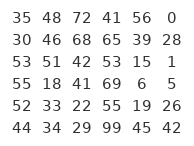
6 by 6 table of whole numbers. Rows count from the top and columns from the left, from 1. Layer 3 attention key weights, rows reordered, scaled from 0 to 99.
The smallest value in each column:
30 18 22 41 6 0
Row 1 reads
35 48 72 41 56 0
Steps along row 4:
down up up down down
